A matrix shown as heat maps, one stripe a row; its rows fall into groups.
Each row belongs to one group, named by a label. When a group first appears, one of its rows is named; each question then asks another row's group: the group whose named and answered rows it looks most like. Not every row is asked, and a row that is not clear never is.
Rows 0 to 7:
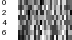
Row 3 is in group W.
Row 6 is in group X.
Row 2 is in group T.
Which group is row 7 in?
W
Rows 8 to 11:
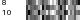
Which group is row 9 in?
X
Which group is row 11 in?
X
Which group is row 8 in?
W
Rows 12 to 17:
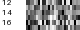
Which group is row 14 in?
X
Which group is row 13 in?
T
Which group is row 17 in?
W
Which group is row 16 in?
X
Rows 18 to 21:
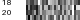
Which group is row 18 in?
W
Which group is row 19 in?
X
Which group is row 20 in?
W
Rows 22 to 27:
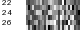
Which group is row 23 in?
T
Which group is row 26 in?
W
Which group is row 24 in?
W
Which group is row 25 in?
T
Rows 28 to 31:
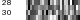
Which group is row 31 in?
W
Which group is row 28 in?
T
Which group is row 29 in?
T
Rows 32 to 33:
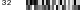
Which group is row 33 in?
T
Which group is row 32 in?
X
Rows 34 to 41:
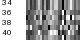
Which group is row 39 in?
T
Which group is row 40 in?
W
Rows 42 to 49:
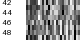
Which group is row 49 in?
X
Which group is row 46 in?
T
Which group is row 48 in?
T
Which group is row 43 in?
X
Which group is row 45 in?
W
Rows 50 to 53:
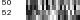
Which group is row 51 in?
X
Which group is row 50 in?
X
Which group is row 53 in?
W
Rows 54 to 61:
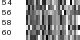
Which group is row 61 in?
X
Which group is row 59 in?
T
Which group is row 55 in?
T
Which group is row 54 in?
W
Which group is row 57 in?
X
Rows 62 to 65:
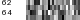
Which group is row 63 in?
T
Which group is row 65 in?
X
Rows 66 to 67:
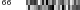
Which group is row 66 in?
X
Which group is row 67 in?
T
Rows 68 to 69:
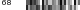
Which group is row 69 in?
X
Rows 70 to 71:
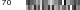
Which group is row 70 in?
W
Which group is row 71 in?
T
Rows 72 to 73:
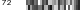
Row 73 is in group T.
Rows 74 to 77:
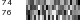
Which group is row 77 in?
T
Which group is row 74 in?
W
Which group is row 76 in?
W
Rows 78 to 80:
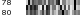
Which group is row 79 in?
X
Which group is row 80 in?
X
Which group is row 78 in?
T
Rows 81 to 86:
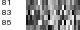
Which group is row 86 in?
T
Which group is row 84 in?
X
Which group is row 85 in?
W
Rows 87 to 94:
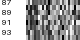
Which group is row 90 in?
W
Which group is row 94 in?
T
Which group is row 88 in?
X
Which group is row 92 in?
X
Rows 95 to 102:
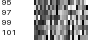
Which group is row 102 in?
W
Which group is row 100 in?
W
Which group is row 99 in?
X
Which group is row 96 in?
T
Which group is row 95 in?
X
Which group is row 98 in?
T
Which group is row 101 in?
X
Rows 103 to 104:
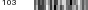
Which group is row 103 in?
X
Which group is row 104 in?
X
